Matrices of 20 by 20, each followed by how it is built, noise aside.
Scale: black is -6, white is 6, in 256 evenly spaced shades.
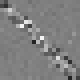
banded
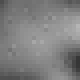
smooth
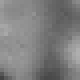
smooth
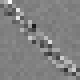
banded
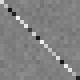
diagonal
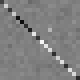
diagonal
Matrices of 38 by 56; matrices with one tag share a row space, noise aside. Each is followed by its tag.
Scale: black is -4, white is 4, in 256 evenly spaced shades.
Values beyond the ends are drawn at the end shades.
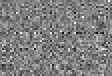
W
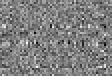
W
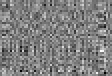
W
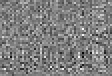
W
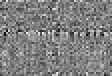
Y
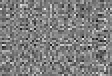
W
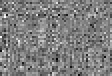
Y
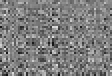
Y
